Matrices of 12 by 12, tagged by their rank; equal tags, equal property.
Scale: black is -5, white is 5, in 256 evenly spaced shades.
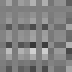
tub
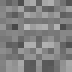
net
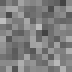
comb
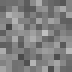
comb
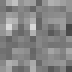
net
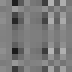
tub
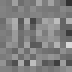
net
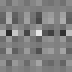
tub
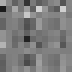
net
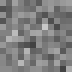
comb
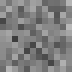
comb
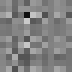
net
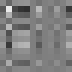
tub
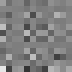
net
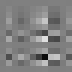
tub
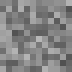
comb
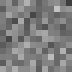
comb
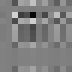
tub
